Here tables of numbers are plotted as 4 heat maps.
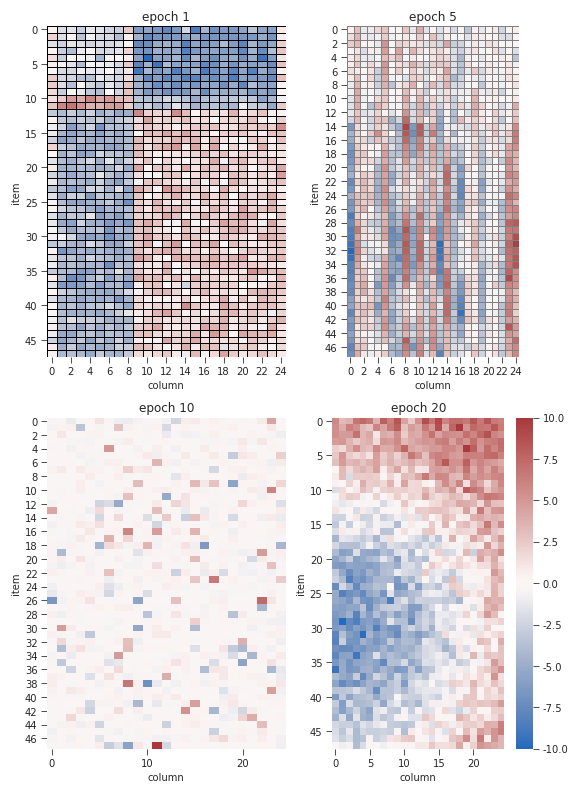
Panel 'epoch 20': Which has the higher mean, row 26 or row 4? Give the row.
4
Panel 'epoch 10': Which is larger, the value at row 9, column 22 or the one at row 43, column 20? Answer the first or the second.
the second
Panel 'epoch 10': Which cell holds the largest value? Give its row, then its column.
47, 11
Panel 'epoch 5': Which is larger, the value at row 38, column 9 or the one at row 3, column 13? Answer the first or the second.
the second
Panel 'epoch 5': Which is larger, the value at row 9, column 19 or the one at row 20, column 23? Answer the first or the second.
the second
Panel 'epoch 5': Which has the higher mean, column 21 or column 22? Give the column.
21
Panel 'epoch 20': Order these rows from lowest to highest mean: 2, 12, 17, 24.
24, 17, 12, 2
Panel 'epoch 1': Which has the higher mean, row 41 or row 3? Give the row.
41
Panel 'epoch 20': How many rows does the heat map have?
48
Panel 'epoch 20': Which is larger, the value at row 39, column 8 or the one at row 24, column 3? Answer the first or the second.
the first
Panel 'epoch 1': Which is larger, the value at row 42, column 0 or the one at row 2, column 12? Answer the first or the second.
the first
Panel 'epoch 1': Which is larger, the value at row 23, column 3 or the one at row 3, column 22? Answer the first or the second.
the first
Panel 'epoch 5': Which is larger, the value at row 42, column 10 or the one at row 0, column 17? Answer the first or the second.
the first
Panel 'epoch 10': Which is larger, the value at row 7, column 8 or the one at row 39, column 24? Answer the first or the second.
the first
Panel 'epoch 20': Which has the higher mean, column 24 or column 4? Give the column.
24
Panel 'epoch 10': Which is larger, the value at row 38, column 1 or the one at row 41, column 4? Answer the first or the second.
the first
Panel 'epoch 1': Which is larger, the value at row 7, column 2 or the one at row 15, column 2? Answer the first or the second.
the first
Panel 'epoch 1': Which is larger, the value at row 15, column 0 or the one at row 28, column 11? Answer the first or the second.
the second
